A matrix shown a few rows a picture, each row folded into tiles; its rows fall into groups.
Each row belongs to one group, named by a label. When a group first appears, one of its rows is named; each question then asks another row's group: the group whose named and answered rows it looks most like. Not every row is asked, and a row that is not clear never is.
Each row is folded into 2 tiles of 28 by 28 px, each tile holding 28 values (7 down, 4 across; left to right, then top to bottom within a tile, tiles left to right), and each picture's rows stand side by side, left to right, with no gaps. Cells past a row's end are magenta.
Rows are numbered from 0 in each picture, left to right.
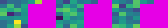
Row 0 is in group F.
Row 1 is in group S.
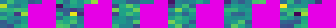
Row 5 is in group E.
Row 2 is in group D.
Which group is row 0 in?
E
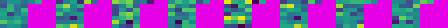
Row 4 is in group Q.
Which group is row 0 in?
F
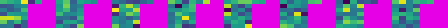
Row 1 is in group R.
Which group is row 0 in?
Q
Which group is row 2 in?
D
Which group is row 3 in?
Q
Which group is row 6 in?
S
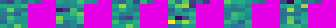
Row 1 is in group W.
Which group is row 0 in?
S
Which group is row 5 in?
S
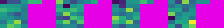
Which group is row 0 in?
F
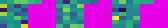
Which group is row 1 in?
S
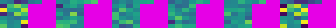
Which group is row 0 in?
D
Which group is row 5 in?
D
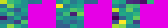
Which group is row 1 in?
E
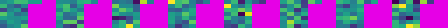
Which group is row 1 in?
R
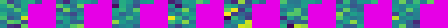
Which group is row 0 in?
R
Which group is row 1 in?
S
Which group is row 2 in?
F
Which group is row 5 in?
S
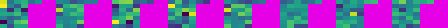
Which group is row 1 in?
D
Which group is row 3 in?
E
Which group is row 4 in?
D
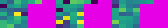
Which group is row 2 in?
F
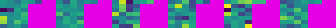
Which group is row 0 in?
W
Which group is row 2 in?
R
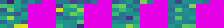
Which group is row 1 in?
D
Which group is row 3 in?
S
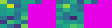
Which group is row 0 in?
R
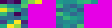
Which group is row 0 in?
F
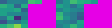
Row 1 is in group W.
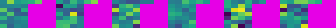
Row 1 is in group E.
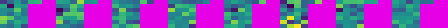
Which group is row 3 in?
D
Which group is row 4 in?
W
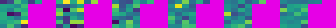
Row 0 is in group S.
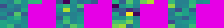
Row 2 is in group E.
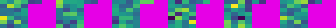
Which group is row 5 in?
Q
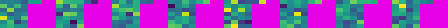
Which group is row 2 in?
E
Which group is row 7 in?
R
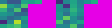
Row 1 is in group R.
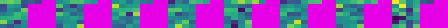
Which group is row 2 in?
E
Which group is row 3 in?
F
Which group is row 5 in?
F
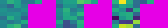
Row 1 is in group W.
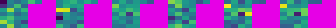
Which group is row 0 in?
F
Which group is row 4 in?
E
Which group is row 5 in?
E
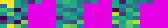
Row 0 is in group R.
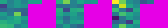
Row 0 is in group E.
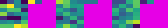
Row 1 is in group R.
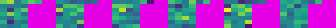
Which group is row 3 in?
Q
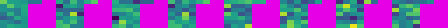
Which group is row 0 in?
R
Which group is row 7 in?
D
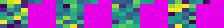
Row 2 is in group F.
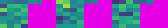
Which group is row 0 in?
D
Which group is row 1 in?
R
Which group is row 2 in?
S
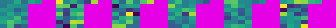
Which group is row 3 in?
E
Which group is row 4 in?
R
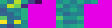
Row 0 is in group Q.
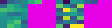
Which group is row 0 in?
F
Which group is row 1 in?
S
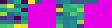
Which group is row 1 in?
D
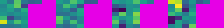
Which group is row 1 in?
Q
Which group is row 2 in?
W
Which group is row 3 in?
R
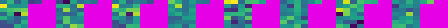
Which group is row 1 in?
S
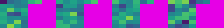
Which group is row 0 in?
F
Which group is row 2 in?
Q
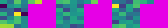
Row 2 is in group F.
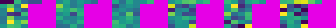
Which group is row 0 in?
S
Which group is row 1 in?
E
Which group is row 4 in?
R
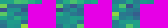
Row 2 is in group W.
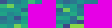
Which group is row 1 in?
S
